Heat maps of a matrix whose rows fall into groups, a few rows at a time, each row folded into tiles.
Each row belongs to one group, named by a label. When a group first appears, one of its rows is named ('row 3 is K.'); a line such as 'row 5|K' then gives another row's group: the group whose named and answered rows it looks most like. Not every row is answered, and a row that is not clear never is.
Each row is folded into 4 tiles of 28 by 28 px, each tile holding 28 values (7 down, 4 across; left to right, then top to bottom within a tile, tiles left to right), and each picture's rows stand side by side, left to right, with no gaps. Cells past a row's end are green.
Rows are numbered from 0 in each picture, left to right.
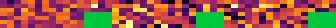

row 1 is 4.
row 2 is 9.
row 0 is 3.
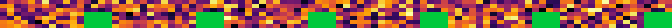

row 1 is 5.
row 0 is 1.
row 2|4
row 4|3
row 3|9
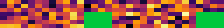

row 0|1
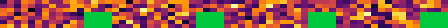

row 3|3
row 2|9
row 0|3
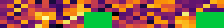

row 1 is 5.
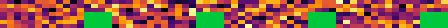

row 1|4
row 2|9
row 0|4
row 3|5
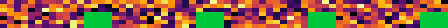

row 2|5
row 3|4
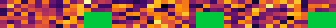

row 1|9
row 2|9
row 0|1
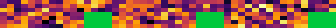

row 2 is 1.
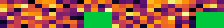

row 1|9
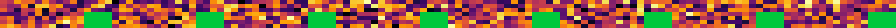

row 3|5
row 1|1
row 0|5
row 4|1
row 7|5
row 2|4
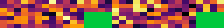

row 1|4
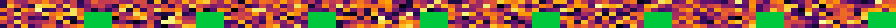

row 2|9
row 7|4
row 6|1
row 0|9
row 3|5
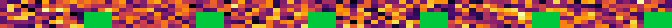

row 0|3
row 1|9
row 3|3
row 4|1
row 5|3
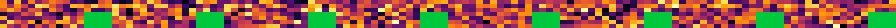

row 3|3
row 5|5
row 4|1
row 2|4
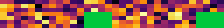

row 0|4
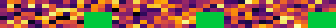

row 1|5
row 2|3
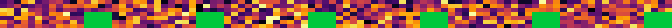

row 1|1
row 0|3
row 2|1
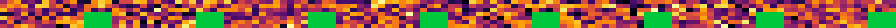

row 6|4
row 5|4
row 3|9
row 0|5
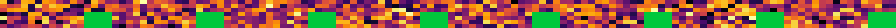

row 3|1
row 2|9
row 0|5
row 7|1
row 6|9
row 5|4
